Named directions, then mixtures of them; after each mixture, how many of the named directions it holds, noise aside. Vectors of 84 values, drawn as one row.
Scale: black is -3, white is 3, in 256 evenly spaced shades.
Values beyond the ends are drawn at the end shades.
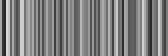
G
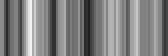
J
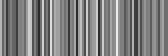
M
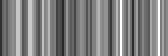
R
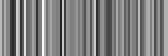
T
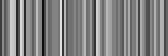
one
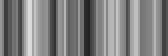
one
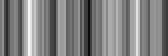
one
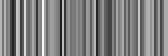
one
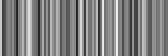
two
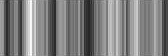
one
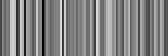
one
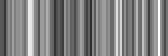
three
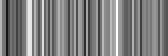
two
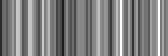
one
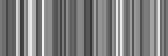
three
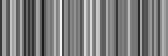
three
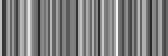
two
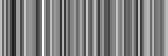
two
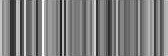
one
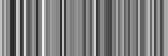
one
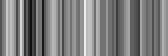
two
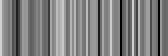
two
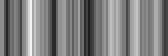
one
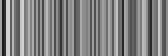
one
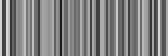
two
